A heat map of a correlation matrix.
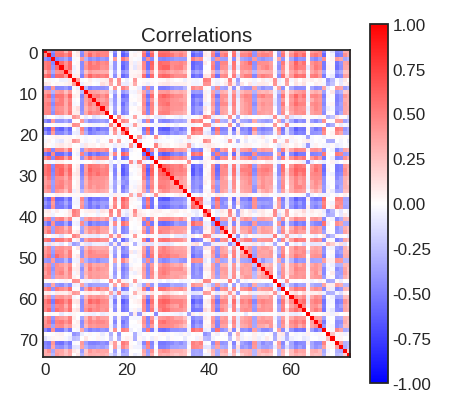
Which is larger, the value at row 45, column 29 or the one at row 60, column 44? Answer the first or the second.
the second
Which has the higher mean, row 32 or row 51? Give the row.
32
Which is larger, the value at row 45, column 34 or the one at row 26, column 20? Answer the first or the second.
the first
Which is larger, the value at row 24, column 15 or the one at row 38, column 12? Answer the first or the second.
the first
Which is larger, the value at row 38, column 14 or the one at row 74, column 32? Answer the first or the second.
the second
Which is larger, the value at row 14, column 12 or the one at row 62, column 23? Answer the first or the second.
the first
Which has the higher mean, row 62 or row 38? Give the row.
62
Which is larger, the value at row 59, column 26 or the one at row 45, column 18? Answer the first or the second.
the second
